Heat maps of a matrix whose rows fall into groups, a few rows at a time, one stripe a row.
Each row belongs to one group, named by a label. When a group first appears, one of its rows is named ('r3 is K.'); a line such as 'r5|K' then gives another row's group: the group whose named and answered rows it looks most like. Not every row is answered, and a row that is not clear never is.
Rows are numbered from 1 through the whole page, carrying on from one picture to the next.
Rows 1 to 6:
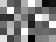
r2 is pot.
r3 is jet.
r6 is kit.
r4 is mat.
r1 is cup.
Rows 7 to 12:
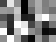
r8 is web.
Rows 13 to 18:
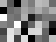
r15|kit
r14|jet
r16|web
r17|web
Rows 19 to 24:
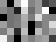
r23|mat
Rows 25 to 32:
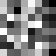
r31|jet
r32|cup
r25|cup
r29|kit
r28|cup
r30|pot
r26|cup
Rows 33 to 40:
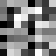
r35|kit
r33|mat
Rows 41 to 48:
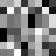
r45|jet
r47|web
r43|mat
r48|web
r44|mat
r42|pot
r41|web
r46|jet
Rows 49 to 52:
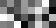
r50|cup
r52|web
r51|mat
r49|pot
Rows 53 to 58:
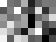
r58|kit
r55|mat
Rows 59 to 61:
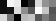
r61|cup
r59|web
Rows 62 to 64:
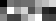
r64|cup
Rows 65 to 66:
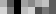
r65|cup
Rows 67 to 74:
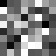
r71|jet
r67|jet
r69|web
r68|kit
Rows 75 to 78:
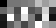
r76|pot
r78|jet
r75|jet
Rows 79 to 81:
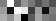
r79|pot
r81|web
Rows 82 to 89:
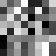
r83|web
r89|jet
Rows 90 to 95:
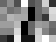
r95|jet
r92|mat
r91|mat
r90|pot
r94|web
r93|web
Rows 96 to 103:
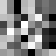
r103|mat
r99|pot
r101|web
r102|cup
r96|cup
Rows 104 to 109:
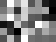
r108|cup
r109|pot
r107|jet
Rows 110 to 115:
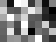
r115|web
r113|pot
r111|cup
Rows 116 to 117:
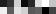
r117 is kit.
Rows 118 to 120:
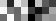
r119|kit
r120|mat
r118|kit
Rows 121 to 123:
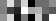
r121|mat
